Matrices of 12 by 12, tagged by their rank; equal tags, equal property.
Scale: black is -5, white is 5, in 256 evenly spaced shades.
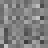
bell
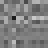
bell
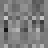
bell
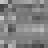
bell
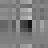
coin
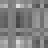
coin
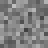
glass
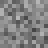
glass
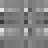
coin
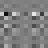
coin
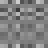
coin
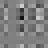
coin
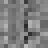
bell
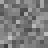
glass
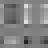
coin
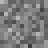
glass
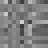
bell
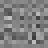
bell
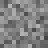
glass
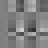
coin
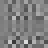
bell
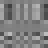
coin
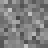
glass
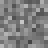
glass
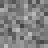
glass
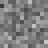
glass
